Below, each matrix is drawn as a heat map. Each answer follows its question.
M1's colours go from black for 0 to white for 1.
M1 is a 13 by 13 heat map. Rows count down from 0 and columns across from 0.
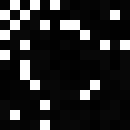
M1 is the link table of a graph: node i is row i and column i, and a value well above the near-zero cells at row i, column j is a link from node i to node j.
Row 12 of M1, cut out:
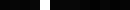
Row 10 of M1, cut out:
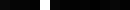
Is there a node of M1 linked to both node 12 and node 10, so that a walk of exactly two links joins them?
yes
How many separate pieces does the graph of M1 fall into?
1
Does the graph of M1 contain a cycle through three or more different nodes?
no
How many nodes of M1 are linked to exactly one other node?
7
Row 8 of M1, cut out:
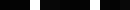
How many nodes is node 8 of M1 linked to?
2
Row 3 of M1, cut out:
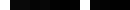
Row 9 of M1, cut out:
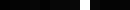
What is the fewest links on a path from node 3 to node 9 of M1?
2
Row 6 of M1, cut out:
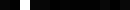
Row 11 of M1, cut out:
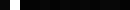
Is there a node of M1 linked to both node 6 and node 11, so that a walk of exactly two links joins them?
no
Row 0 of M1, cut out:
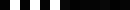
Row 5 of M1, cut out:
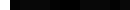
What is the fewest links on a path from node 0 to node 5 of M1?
1
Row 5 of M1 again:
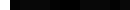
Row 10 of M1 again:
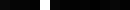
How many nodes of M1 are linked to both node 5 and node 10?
0
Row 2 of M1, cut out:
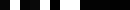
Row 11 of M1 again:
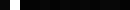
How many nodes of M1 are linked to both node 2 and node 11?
1
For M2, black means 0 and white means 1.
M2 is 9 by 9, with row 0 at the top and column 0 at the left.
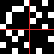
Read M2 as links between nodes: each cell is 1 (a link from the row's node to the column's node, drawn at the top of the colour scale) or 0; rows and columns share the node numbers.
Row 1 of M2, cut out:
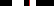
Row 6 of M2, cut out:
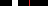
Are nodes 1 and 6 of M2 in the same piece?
yes
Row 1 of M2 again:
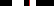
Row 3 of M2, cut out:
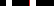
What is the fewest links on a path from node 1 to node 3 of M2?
1
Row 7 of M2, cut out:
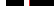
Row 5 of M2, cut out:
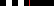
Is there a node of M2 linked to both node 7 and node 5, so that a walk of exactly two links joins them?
no
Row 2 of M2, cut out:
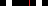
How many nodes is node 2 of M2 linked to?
3
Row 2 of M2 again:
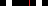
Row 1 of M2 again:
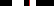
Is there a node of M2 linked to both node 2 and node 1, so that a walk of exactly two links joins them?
no
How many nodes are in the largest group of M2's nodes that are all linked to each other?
3
